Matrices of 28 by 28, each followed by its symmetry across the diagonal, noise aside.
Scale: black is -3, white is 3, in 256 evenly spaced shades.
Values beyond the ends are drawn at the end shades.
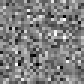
antisymmetric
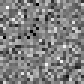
symmetric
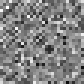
symmetric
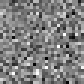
antisymmetric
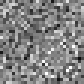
symmetric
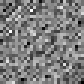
symmetric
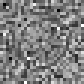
symmetric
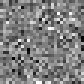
antisymmetric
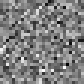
antisymmetric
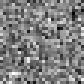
antisymmetric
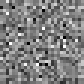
antisymmetric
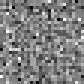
antisymmetric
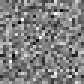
antisymmetric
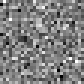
antisymmetric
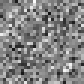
symmetric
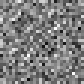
symmetric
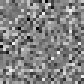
symmetric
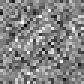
symmetric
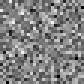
symmetric
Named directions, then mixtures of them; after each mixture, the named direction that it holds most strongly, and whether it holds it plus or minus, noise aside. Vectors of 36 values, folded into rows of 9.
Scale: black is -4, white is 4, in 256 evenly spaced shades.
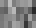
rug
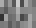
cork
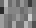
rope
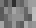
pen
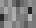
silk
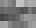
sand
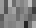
rug, plus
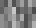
rug, plus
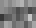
sand, plus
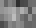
sand, minus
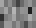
silk, plus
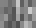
cork, plus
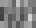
cork, plus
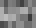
sand, minus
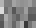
rope, minus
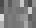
silk, minus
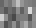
silk, minus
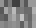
pen, plus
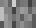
pen, minus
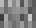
cork, plus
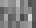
cork, plus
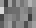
rope, minus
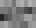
sand, plus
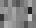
silk, plus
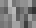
rug, plus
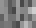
rug, minus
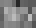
silk, plus
